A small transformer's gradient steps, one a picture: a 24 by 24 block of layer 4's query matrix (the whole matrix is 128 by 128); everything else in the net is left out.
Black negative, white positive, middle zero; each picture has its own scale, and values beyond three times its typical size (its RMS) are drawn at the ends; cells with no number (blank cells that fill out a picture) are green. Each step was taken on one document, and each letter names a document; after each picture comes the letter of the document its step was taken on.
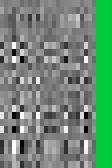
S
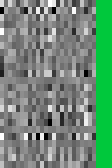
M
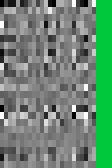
M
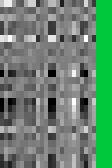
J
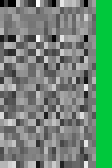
M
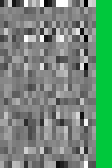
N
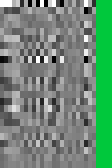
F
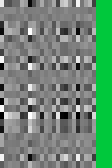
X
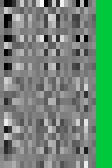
J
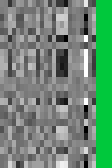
N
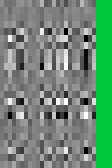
N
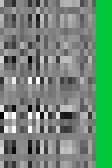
S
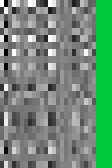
J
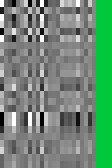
X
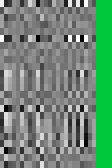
M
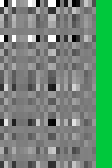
J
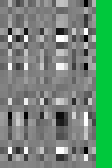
N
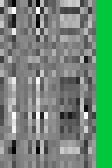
S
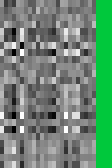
S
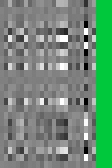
N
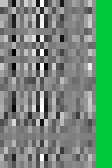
F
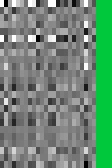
J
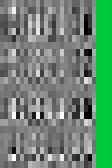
F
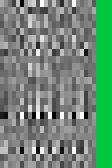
F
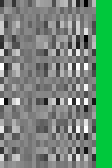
M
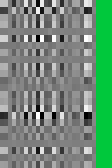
F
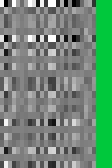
J
